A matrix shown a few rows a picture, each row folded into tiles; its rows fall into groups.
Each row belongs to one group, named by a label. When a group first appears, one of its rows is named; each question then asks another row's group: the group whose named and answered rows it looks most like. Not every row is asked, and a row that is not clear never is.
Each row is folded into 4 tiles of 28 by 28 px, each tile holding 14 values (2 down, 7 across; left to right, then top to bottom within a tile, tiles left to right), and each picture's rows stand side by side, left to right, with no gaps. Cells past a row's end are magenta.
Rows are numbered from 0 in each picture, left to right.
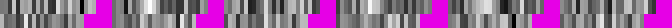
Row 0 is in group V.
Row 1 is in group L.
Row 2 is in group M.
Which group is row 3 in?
L
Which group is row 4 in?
L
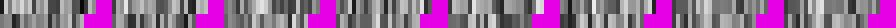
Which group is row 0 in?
V
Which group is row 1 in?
V
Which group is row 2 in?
L
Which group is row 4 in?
V
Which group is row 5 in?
M
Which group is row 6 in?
L
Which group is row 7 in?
L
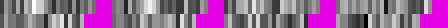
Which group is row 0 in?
L
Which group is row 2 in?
V
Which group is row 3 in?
V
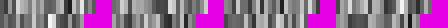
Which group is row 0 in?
L
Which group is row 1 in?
V
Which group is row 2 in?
M
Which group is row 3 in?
V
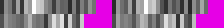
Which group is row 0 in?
L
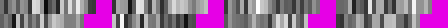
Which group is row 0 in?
M
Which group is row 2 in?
L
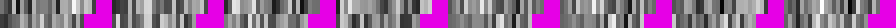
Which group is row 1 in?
L
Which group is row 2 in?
V
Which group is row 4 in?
L
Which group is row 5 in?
L
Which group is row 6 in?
M
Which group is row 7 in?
L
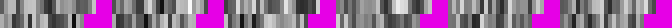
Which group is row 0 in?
V
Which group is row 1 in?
M
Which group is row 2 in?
V
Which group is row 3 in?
V
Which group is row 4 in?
V
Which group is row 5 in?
M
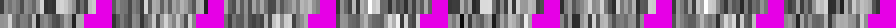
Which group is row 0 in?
V
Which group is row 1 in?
M
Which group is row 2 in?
M
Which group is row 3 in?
L
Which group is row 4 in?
M
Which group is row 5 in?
V
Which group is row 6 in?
L
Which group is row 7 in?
M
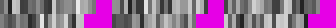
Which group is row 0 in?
M
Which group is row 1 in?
M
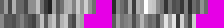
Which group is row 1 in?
L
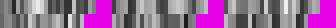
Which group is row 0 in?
L
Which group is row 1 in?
V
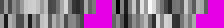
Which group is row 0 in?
V
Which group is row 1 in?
L
